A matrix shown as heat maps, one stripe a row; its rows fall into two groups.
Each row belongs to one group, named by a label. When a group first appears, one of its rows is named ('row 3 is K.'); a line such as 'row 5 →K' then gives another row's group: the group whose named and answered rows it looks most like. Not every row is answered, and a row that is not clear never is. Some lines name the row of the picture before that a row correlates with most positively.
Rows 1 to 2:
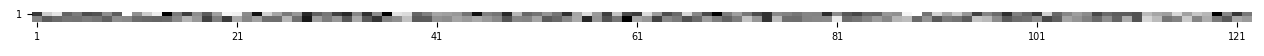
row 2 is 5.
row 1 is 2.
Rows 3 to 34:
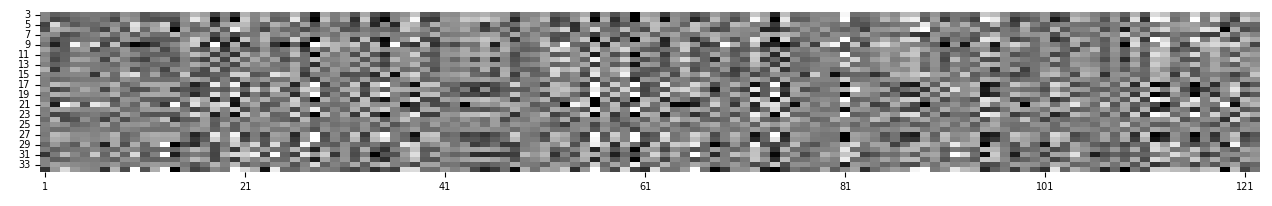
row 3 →5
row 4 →5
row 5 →2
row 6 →2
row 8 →5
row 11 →5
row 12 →2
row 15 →2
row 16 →5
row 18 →2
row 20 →5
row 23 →5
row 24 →2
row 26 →5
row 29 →2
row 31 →2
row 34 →2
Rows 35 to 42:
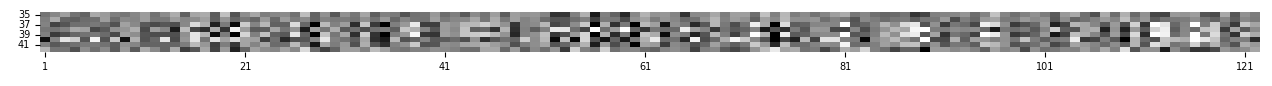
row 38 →2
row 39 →5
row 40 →2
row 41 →5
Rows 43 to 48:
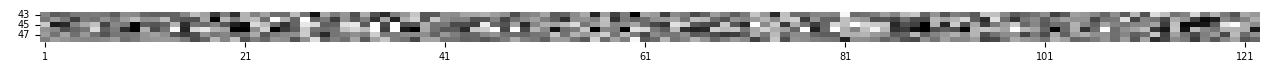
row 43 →5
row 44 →2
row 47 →2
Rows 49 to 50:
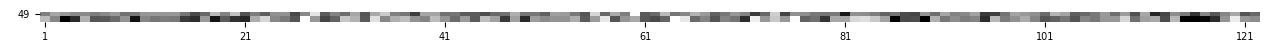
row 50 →2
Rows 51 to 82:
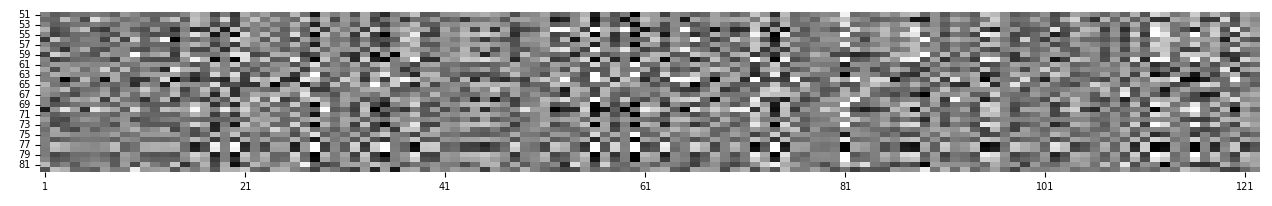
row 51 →5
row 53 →5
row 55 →5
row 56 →2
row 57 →5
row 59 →2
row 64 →2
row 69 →5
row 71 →5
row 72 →2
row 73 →5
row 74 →2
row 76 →5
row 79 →5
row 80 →5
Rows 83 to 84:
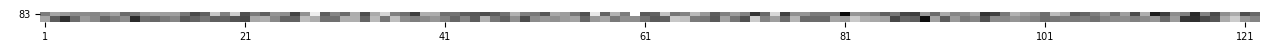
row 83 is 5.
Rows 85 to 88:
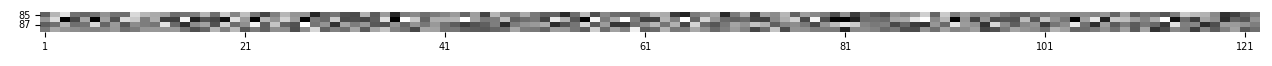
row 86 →2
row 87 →2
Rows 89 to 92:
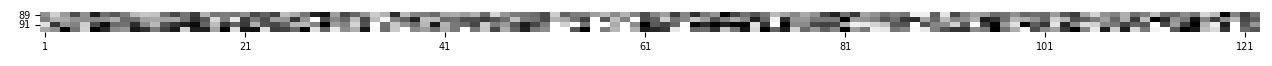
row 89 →2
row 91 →2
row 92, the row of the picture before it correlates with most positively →86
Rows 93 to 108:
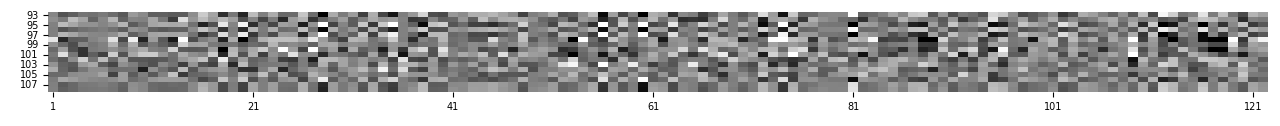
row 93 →5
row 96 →5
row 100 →2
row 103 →2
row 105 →2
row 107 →5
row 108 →5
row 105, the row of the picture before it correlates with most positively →91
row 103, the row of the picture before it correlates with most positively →92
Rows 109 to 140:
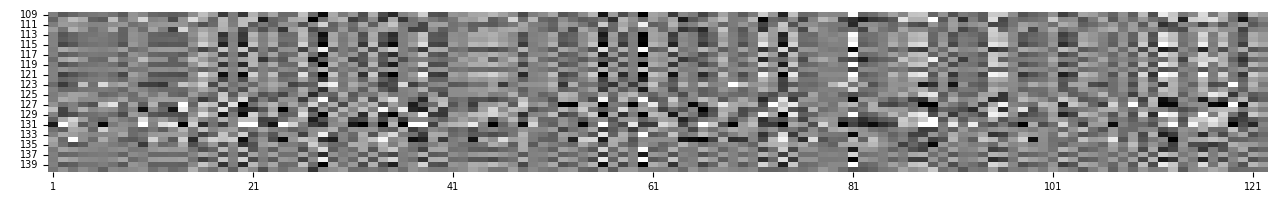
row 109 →5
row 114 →5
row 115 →5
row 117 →5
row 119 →5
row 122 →5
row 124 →5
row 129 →5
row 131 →2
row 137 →5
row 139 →5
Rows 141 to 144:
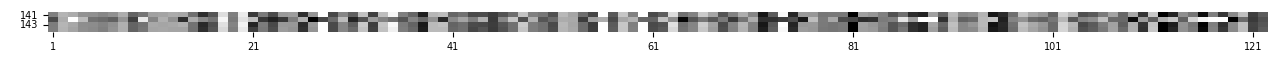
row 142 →2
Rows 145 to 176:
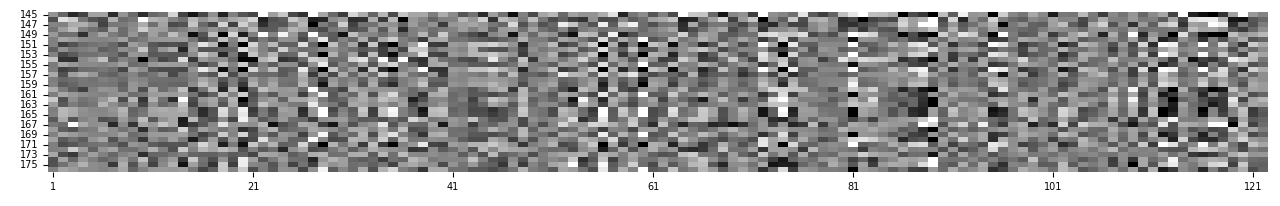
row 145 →2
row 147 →2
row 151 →5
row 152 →2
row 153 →5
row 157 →2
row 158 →5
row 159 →5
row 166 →2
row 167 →2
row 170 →2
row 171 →5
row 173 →2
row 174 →2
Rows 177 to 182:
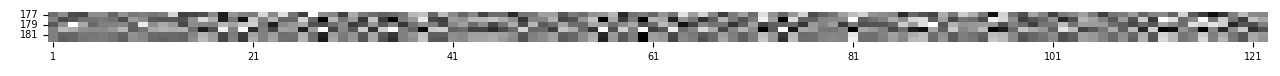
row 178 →5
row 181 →5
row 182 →5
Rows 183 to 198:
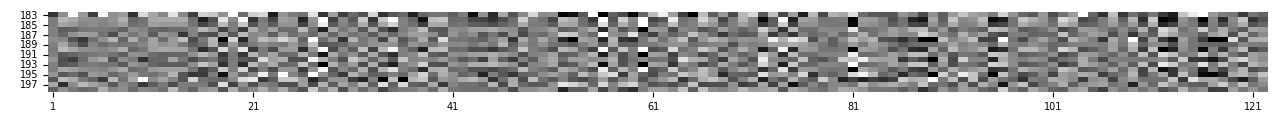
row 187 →2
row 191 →5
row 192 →2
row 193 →5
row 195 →2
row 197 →2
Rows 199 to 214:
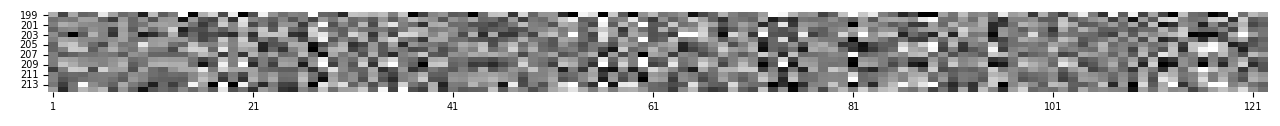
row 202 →2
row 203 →2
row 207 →5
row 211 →5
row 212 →5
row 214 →2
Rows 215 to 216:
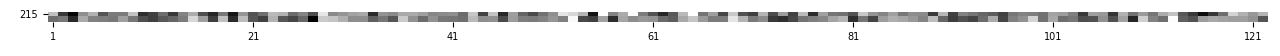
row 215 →2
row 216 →2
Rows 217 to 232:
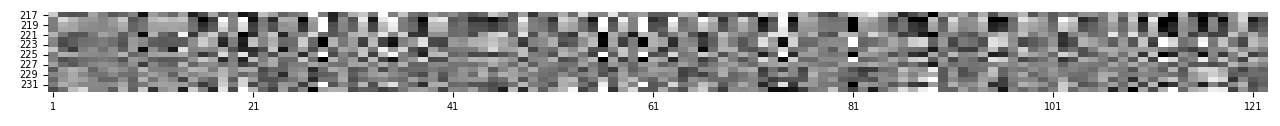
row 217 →2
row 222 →5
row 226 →5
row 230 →2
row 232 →2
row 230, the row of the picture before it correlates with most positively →216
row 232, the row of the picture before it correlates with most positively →216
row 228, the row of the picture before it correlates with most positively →216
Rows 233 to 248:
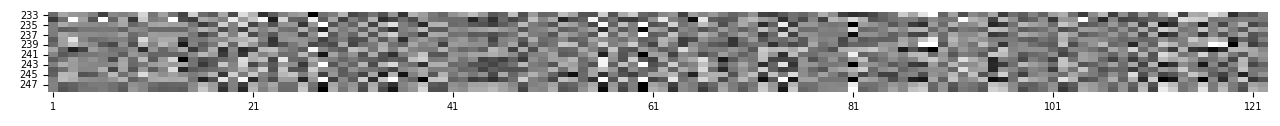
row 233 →2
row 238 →2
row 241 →5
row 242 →2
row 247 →5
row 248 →5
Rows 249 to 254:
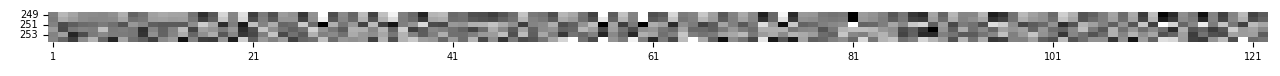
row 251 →5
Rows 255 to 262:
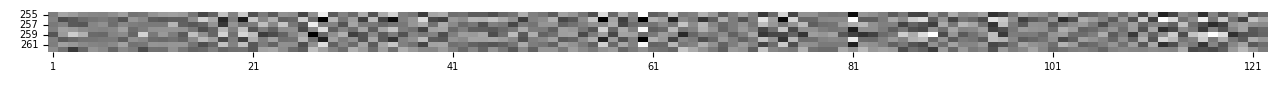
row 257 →2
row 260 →5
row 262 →2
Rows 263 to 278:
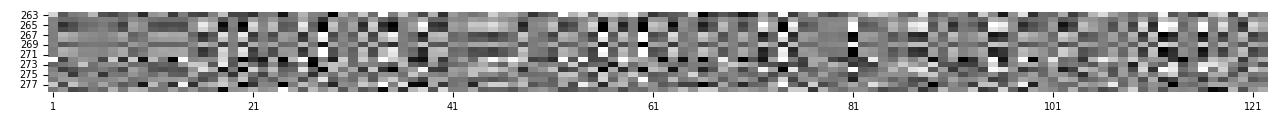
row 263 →2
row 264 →5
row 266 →5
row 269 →5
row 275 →2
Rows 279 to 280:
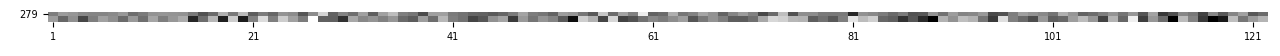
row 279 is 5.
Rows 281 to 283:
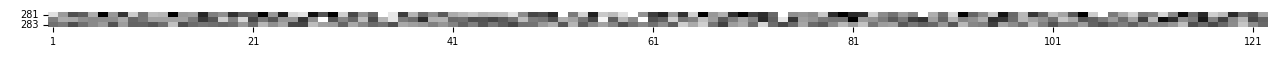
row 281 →2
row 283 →2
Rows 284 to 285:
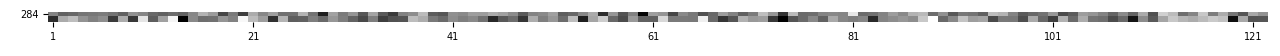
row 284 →5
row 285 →2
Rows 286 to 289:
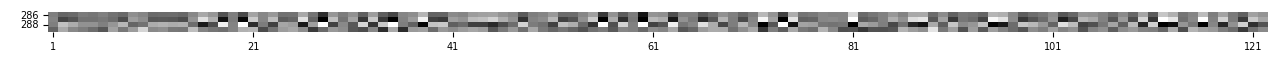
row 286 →5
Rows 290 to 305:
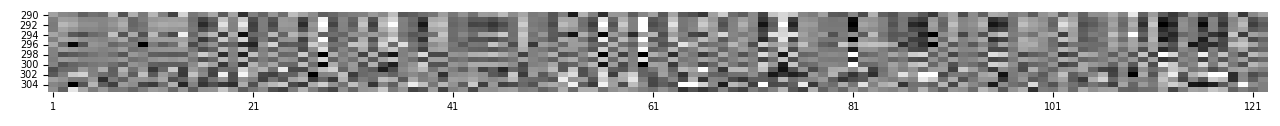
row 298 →5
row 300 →5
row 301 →2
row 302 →2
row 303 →2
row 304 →2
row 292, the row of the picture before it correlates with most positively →288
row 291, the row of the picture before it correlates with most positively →288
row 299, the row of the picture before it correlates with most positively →288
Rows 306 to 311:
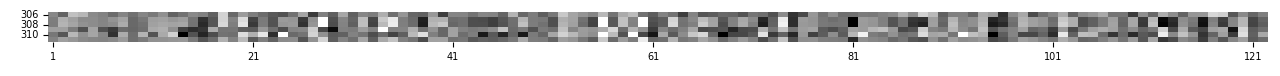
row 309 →2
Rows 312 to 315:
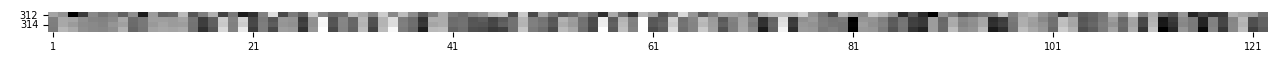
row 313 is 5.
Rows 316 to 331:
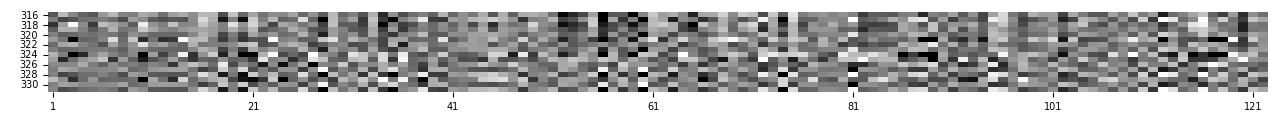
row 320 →5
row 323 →5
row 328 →5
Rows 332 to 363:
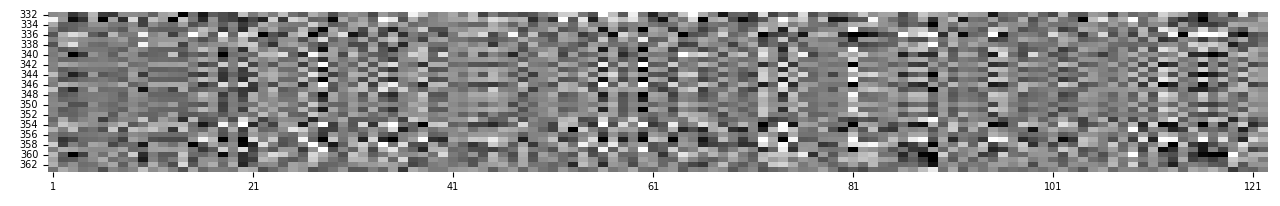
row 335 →5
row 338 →2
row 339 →5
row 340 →2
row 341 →5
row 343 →5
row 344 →2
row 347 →2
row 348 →5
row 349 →5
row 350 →2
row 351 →5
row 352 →2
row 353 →2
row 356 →5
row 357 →5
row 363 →2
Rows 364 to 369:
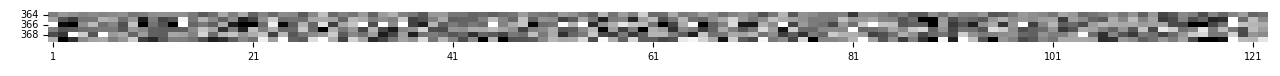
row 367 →5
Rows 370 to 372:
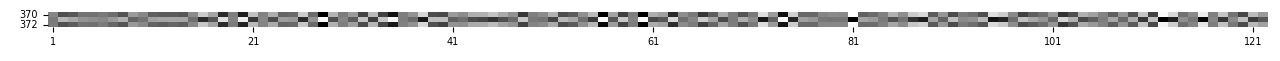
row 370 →5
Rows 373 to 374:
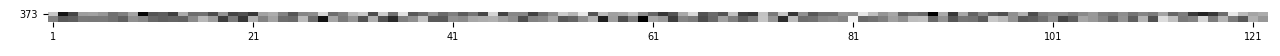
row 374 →5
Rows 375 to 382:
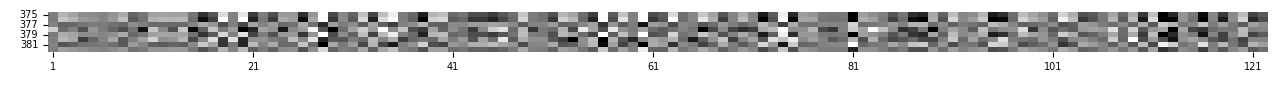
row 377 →5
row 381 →5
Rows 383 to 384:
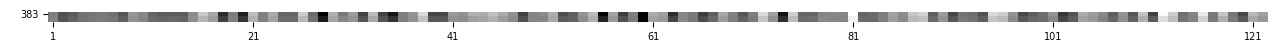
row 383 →5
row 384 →5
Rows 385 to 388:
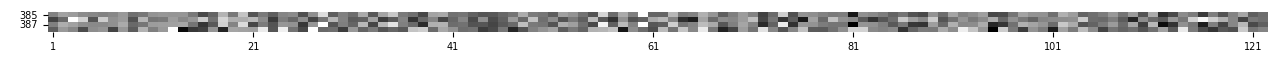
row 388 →2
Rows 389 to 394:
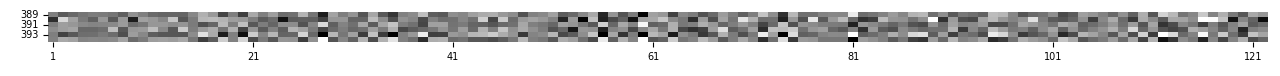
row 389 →5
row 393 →5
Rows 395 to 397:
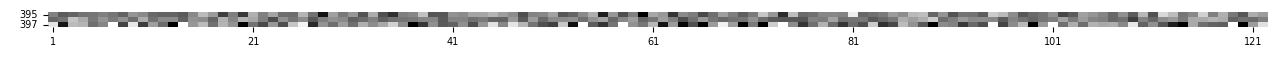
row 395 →5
